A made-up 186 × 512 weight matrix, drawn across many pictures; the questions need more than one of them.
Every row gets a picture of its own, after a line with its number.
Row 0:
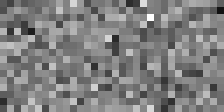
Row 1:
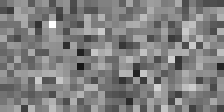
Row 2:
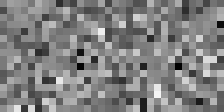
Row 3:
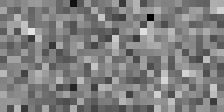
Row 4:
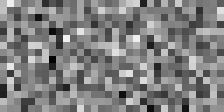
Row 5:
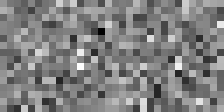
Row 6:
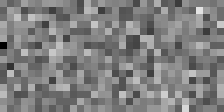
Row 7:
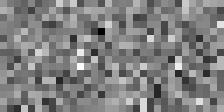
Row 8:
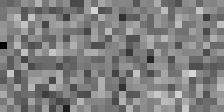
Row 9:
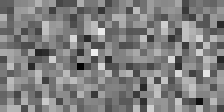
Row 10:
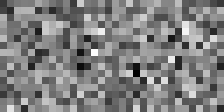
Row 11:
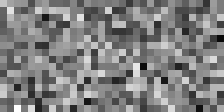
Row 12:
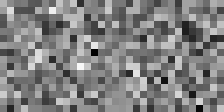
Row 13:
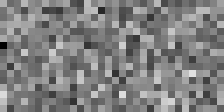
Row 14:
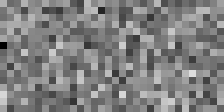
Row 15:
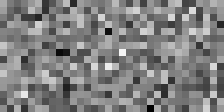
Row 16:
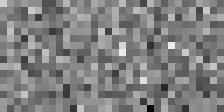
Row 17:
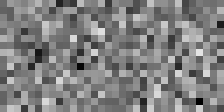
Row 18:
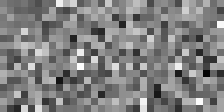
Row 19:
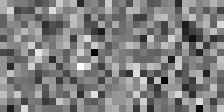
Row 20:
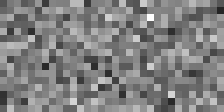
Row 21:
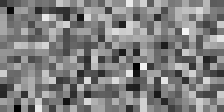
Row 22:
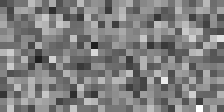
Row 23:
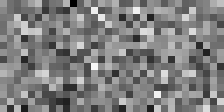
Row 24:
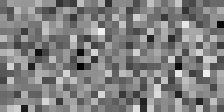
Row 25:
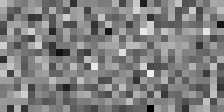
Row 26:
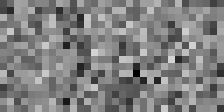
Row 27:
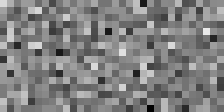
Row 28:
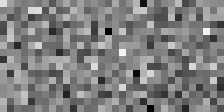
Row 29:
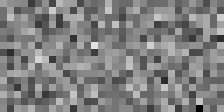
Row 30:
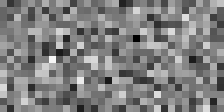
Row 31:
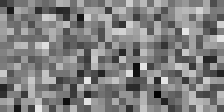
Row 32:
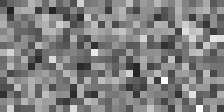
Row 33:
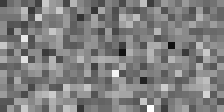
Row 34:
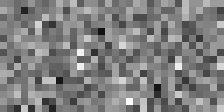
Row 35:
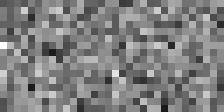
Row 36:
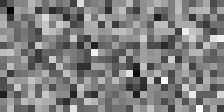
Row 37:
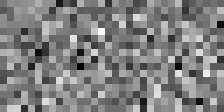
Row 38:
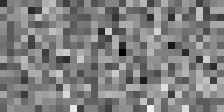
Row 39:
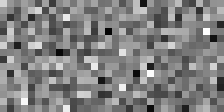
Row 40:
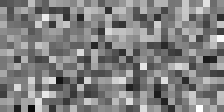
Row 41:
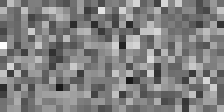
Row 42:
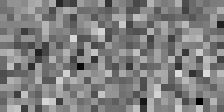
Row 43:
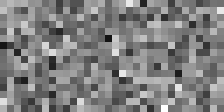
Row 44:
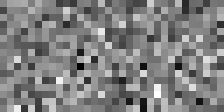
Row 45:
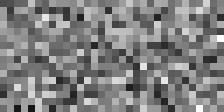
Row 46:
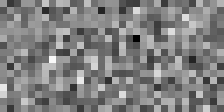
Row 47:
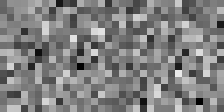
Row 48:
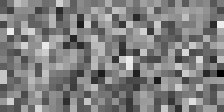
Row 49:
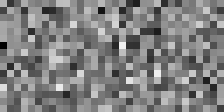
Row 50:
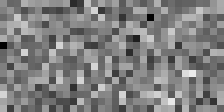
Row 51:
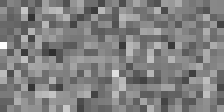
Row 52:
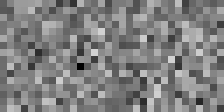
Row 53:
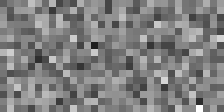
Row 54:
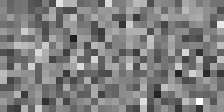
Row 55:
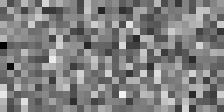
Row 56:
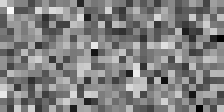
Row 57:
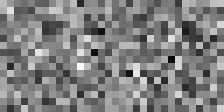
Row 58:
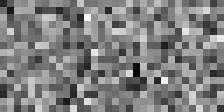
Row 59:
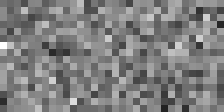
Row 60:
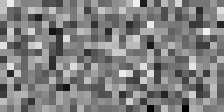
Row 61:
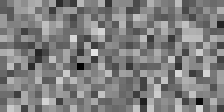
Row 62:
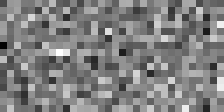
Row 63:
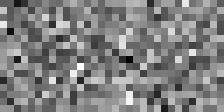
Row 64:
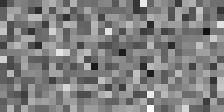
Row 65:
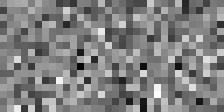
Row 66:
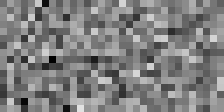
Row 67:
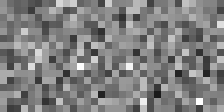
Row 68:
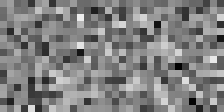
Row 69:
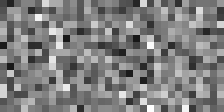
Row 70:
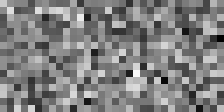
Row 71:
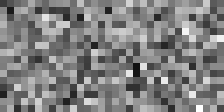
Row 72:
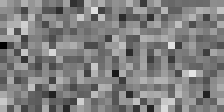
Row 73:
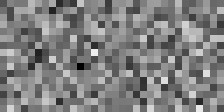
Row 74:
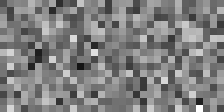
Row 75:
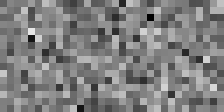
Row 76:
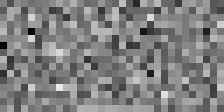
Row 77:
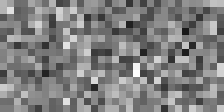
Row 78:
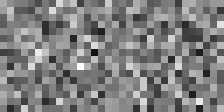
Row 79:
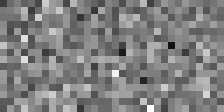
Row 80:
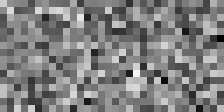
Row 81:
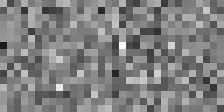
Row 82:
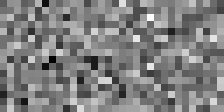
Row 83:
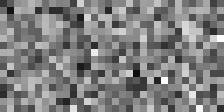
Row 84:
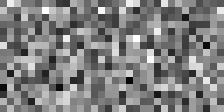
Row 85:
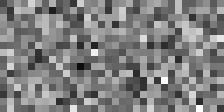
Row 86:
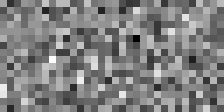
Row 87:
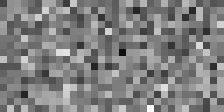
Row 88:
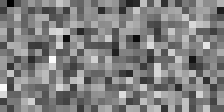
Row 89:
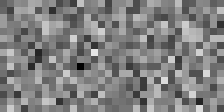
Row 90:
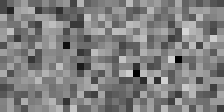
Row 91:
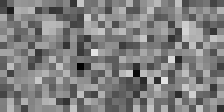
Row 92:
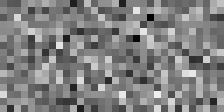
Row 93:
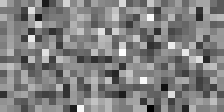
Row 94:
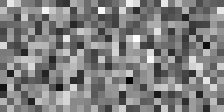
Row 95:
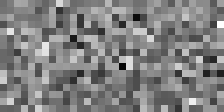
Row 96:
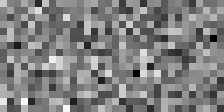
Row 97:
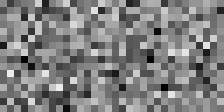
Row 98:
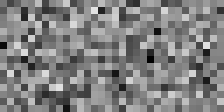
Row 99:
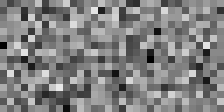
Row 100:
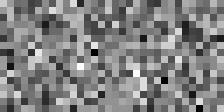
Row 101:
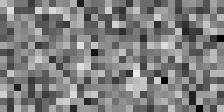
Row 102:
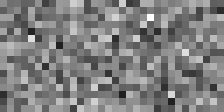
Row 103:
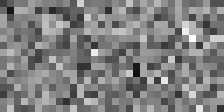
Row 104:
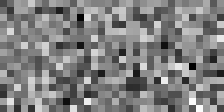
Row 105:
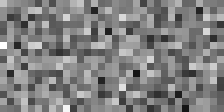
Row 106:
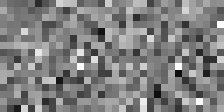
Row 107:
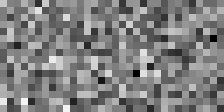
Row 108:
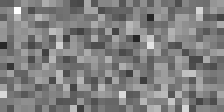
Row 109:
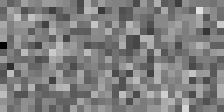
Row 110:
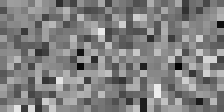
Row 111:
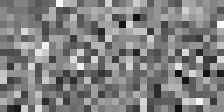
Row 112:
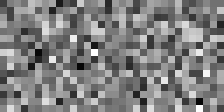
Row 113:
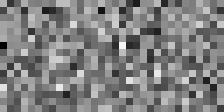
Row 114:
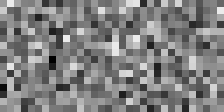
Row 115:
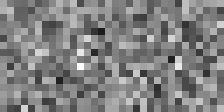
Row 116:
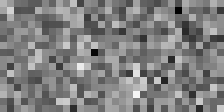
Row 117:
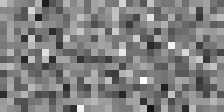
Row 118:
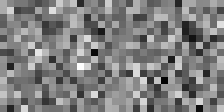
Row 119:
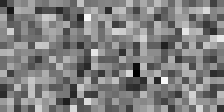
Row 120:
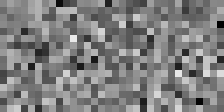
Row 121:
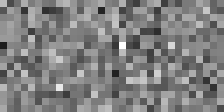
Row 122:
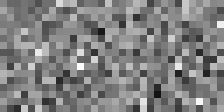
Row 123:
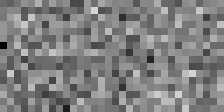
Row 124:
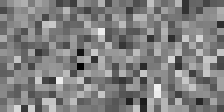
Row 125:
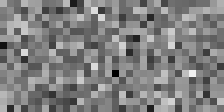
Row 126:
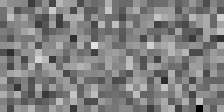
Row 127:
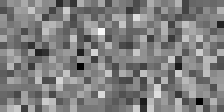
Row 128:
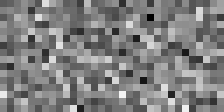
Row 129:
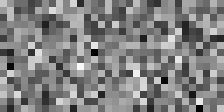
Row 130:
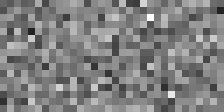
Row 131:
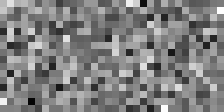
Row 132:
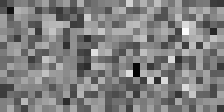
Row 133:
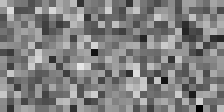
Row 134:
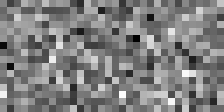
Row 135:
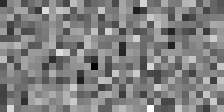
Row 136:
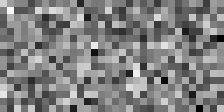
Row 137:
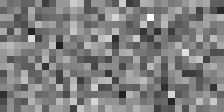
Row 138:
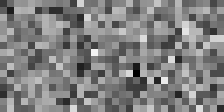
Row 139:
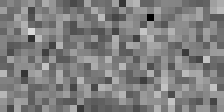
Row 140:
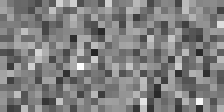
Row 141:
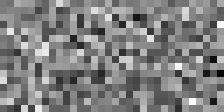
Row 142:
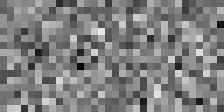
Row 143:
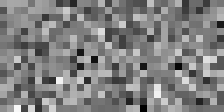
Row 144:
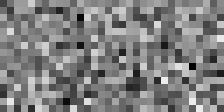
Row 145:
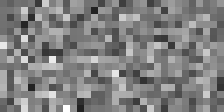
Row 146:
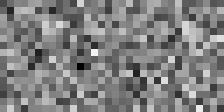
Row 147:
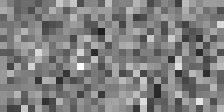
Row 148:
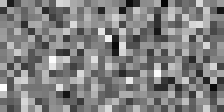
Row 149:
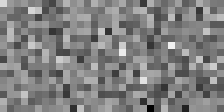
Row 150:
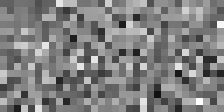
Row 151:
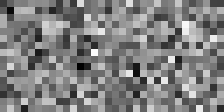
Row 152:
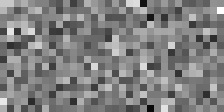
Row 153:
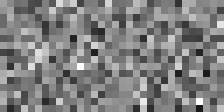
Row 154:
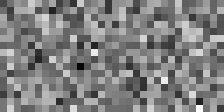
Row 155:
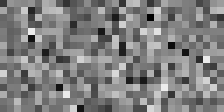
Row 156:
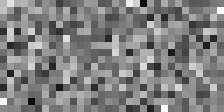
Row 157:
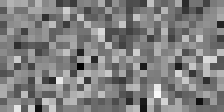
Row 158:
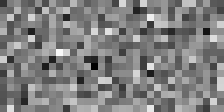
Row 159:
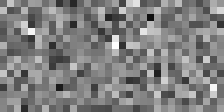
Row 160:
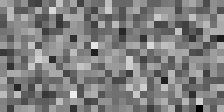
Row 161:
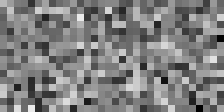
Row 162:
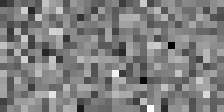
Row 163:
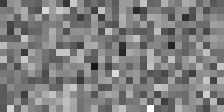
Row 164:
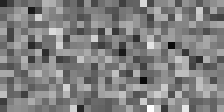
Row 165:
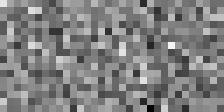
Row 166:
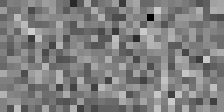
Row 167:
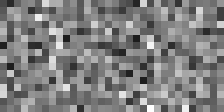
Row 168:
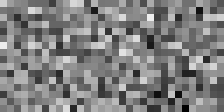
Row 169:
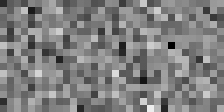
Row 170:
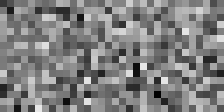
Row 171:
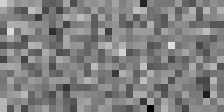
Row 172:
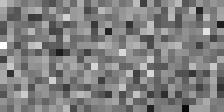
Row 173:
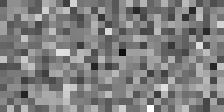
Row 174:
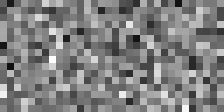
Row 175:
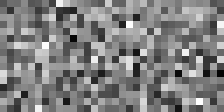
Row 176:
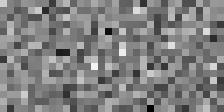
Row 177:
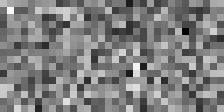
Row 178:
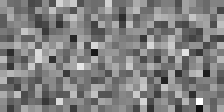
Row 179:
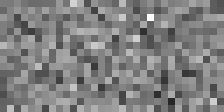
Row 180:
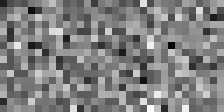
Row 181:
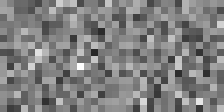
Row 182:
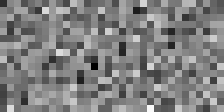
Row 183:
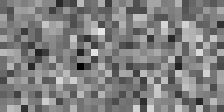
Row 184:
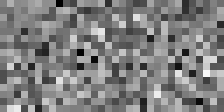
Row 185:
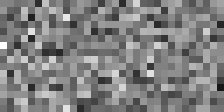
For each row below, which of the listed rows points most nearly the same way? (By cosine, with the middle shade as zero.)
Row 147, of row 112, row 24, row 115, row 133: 115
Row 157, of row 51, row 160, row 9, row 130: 9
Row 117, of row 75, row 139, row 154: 154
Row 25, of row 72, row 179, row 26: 72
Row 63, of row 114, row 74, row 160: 74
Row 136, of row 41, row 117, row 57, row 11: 11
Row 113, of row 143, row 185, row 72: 72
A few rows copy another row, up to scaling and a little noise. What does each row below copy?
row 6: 109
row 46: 86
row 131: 156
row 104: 144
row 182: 135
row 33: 79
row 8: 123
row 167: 69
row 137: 102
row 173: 87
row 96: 107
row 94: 84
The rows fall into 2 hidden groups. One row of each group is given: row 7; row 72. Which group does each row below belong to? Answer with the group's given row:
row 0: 72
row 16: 72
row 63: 7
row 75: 72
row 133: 7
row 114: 72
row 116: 7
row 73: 7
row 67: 7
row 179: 72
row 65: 7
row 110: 7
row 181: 7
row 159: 72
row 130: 72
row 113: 72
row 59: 72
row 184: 7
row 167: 72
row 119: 7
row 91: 7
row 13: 72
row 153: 7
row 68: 7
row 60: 72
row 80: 7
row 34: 7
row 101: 7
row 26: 7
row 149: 72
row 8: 72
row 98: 72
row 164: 72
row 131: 72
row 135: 72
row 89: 7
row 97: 72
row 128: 72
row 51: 72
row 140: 7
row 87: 72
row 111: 7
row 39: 72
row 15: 72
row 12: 7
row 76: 72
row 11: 7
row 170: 7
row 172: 72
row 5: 7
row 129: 7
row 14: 72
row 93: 72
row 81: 72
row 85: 7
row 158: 72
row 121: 72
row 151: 7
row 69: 72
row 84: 72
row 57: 7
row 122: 7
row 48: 7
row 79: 72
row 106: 7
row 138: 7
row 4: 72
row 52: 7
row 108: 72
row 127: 7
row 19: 7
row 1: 7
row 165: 72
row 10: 7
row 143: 7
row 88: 72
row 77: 7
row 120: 7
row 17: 7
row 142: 7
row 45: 7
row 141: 7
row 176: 72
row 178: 7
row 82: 72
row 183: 7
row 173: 72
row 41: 72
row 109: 72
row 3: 72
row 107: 72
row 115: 7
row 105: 72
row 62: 72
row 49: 72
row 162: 72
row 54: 7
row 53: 7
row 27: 72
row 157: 7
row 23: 72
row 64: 72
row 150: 7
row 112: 7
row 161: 7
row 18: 7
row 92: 72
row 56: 7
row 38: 72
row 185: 72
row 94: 72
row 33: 72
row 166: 72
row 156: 72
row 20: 72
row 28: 72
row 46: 72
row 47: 7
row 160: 7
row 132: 7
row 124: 7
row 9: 7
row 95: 7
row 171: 72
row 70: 7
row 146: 7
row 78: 7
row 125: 72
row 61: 7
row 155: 72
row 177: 7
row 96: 72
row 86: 72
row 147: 7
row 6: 72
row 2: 7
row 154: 7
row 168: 72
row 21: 7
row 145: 72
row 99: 72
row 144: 7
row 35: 72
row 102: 72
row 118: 7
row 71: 7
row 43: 72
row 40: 7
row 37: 7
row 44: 7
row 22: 7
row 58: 7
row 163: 72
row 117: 72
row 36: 7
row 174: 72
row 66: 72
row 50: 72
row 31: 7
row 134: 72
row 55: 72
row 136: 7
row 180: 72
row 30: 72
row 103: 7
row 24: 7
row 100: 7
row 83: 7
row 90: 7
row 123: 72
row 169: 72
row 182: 72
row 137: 72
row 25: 72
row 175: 7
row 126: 7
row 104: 7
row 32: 7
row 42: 7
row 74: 7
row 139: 72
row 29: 7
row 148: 72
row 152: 72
